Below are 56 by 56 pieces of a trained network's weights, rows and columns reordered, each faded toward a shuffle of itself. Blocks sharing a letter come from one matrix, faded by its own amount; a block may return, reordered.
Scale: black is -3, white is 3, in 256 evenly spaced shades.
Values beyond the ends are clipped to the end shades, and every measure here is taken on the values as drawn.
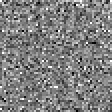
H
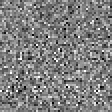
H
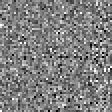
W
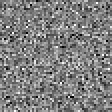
H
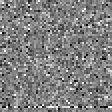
W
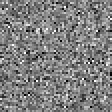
H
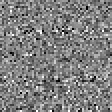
H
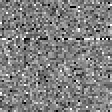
W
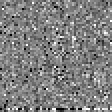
W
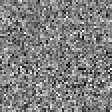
H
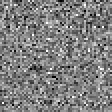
H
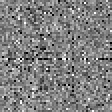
W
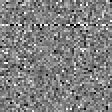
W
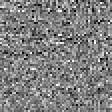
H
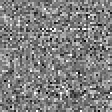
H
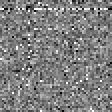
W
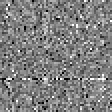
W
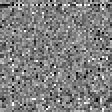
W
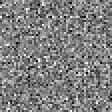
H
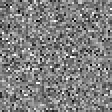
H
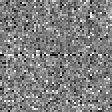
W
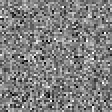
H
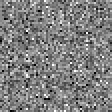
W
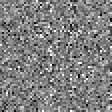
W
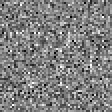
H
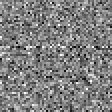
H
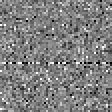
W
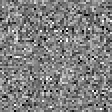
H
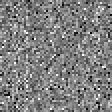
W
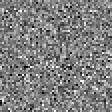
H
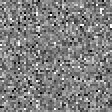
W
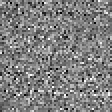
H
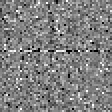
W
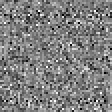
H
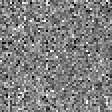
W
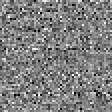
H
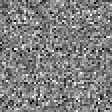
H
